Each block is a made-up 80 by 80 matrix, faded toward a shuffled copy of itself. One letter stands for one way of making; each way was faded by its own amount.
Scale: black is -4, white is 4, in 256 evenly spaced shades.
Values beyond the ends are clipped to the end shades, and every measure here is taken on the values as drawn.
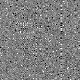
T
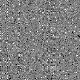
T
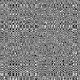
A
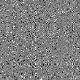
T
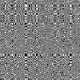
A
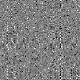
T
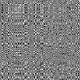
A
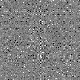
T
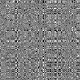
A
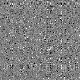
T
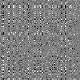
A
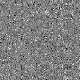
T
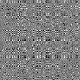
A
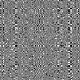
A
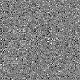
T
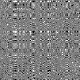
A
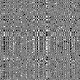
A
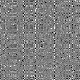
A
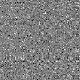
T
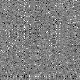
T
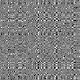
A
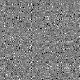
T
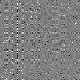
A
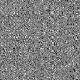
T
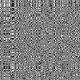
A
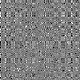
A
